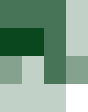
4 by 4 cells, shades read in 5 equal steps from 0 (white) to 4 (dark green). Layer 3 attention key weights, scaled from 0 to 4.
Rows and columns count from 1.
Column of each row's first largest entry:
1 1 3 1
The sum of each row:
10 12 8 3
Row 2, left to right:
4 4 3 1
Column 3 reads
3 3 3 1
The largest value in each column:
4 4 3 2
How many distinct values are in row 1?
2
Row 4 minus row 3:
-1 0 -2 -2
